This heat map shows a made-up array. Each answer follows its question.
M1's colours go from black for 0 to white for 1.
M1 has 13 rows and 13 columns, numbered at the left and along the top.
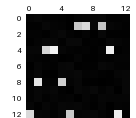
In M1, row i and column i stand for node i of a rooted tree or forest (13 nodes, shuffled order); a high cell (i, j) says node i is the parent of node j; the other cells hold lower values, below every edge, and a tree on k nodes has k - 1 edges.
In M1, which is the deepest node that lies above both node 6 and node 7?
1
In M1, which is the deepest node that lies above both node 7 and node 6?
1
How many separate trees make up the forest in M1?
2
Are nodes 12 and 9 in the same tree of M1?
no
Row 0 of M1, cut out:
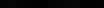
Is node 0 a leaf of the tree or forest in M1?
yes
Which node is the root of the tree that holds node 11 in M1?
12
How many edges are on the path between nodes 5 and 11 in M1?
2
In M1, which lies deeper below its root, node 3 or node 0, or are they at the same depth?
node 3
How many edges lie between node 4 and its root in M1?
1
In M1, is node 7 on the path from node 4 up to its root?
no
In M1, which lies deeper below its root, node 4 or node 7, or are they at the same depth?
node 7
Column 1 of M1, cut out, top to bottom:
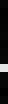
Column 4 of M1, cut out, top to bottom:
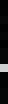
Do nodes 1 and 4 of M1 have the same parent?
yes
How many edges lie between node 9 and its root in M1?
2
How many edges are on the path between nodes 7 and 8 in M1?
2
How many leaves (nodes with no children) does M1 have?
9
